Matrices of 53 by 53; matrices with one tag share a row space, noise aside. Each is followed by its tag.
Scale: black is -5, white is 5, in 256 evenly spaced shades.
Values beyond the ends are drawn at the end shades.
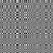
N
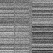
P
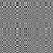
N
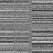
P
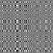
N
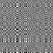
N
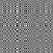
N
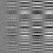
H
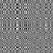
N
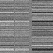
P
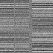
P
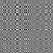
N
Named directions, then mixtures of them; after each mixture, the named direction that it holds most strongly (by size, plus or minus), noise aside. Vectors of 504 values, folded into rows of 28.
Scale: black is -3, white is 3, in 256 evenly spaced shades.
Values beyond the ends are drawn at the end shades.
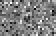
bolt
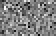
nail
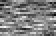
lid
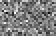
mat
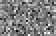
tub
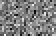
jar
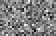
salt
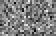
salt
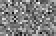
mat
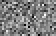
nail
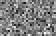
tub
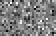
bolt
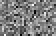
jar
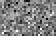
bolt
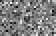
bolt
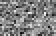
jar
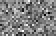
salt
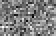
jar
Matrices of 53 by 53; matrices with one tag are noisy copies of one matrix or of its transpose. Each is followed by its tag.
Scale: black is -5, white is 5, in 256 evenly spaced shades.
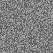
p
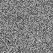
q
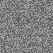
q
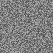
p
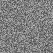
p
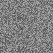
q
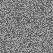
q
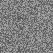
q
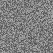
p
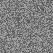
q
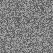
q
